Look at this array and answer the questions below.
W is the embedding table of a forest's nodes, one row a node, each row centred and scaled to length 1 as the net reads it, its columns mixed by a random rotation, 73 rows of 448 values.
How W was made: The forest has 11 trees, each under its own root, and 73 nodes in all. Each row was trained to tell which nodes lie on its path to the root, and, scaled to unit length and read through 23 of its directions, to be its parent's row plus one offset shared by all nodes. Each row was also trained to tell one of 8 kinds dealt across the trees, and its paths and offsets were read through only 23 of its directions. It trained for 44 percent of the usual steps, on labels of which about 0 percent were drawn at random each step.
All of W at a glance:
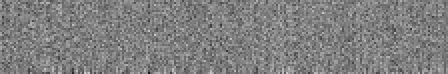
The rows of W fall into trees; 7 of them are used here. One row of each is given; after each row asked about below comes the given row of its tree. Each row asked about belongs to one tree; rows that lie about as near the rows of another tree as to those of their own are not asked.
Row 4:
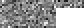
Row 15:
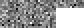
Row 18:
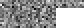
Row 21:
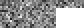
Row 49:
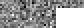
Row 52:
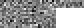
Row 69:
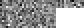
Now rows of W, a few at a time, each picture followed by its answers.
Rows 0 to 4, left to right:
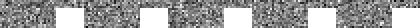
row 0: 4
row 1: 18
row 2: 49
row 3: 69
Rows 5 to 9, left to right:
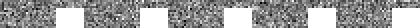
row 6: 18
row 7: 21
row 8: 4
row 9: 18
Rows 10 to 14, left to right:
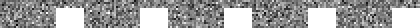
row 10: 21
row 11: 49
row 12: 4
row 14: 4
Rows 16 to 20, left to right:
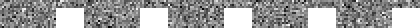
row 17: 21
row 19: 52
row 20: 18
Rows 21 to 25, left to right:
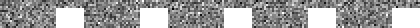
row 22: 18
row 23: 49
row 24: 49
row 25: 52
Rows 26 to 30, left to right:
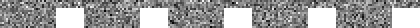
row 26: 15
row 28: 21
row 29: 21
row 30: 15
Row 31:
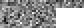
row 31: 69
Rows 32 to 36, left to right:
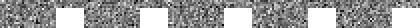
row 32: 4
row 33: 49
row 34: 18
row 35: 69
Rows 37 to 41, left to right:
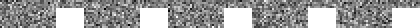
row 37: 52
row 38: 49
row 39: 49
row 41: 52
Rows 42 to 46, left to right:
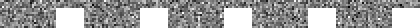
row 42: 4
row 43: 18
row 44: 15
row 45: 69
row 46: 18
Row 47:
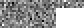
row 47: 18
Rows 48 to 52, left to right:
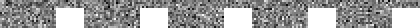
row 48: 4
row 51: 15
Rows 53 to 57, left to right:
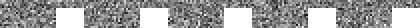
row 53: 18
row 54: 4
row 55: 15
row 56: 49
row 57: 15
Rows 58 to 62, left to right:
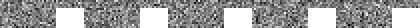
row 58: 15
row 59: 15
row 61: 69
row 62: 49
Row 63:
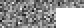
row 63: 52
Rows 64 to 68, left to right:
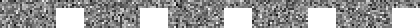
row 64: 69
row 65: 4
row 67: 52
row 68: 15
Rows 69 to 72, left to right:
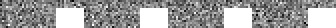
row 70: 49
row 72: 18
